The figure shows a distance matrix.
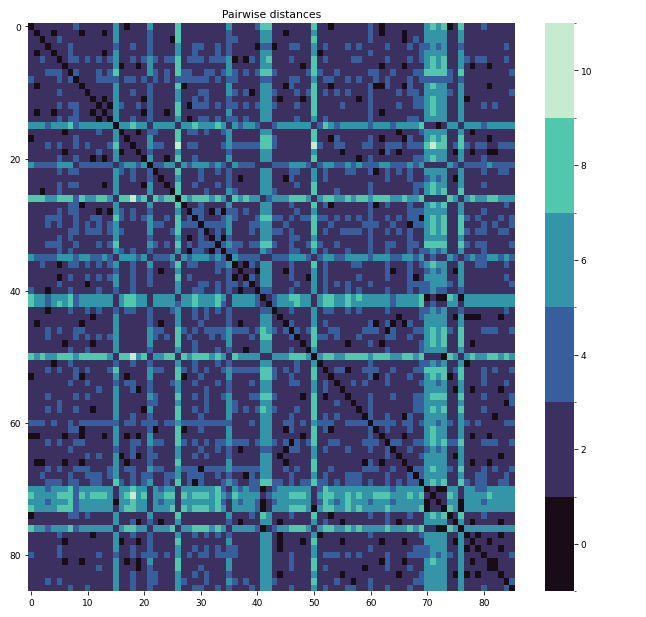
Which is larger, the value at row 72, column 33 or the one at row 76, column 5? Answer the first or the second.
the first
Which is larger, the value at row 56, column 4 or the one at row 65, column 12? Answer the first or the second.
the second
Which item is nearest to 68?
38
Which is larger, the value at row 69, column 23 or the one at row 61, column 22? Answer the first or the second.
the first
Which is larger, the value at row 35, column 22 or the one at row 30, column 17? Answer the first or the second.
the first
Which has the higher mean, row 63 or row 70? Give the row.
70
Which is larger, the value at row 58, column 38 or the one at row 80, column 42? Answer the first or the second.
the second
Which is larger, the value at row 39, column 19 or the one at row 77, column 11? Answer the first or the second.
the first
